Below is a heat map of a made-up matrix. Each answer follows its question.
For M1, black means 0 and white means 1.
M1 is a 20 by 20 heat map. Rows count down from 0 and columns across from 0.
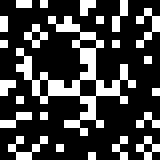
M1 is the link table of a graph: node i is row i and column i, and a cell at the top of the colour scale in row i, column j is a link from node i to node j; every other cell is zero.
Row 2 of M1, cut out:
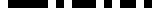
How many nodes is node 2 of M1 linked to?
7
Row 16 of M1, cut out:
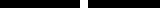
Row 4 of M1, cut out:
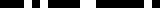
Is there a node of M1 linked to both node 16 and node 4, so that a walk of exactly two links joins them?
yes
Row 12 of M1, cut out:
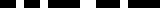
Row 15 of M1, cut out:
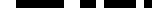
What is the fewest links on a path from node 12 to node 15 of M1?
1
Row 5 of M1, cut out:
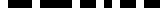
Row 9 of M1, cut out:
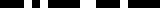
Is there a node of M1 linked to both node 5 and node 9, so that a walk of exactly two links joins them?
no
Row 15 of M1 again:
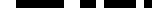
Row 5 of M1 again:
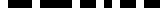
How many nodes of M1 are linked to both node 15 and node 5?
4
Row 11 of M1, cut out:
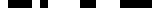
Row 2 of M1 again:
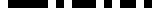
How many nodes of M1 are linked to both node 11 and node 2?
6
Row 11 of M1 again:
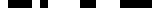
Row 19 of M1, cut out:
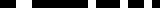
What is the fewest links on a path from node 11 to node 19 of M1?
1
